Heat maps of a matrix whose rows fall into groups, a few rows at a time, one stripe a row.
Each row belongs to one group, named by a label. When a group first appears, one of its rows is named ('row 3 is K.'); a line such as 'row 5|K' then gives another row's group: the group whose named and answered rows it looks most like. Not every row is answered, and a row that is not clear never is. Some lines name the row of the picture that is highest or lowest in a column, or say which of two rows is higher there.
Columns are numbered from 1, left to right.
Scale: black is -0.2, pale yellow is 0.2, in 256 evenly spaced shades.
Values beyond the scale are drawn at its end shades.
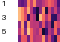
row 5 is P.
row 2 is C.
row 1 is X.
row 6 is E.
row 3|E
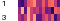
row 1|X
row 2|P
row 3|X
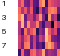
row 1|C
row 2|C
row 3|C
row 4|P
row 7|X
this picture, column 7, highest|4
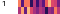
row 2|P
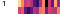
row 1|C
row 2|E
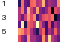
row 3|X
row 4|P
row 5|C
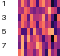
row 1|E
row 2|X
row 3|E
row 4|E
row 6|P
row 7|P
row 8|C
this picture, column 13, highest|6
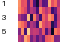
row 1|C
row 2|E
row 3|X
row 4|E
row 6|X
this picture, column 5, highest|1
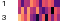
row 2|P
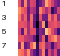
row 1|X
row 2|E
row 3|C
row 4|C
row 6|C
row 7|E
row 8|C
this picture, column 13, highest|6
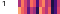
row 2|E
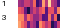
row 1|X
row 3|C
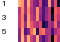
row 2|P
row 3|P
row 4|P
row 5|E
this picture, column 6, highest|5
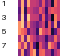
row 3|P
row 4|C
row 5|E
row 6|P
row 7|C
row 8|E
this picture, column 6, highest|8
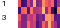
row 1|X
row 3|X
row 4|X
